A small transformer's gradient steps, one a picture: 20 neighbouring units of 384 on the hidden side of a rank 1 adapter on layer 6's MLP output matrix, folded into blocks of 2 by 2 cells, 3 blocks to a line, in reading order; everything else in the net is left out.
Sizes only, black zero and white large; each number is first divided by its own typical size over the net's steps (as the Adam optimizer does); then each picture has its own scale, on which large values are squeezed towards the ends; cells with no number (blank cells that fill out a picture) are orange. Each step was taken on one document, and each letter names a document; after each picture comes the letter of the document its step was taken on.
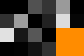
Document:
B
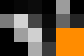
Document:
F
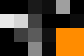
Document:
F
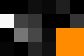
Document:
F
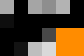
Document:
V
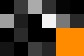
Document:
B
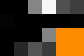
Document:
V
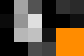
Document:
F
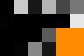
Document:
V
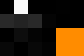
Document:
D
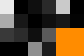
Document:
B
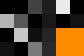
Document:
F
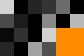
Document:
B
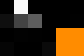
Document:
D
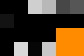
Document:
V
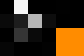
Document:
D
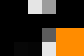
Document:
V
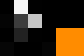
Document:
D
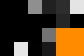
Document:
V
